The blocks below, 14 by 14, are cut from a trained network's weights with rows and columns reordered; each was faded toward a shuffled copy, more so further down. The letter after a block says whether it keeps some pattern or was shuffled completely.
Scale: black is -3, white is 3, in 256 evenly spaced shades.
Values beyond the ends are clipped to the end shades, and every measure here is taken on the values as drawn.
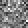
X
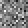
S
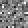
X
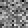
X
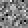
S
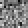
S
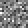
S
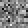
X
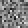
S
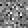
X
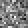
S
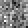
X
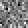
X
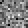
X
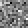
S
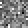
S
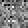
X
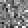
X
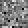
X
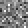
S
